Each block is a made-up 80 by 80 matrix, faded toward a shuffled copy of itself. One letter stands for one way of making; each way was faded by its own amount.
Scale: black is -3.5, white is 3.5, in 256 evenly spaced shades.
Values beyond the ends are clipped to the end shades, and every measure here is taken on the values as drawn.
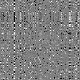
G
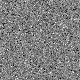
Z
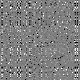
G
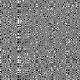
G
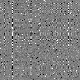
G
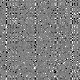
G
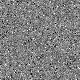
Z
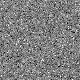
Z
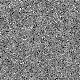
Z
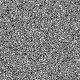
Z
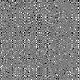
G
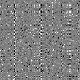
G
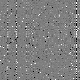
G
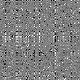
G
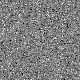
Z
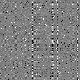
G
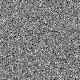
Z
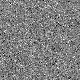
Z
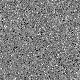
Z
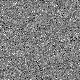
Z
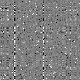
G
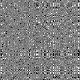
G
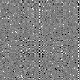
G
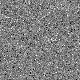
Z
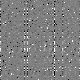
G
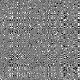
G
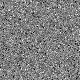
Z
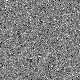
Z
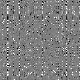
G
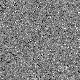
Z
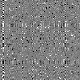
G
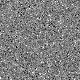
Z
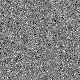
Z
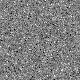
Z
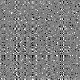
G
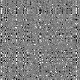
G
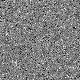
Z
